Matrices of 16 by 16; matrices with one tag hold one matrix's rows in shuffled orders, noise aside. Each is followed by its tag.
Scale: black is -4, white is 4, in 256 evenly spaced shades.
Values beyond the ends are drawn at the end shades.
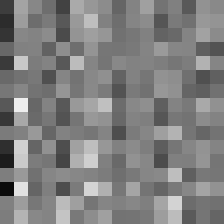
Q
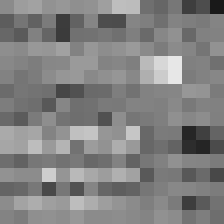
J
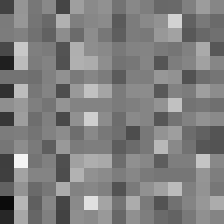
Q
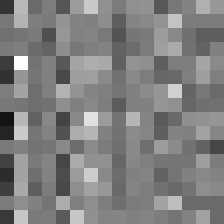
Q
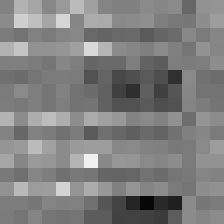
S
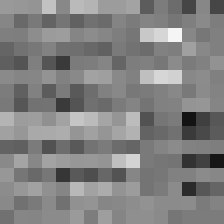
J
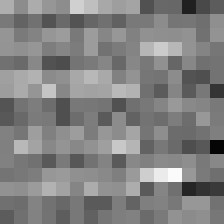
J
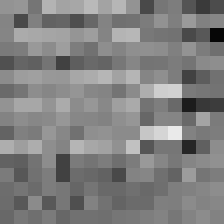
J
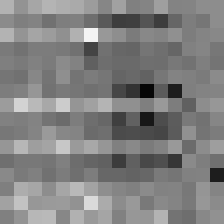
S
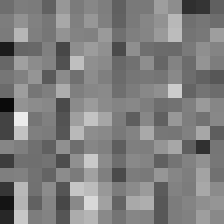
Q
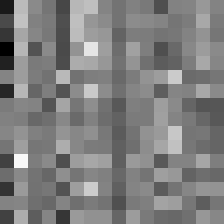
Q
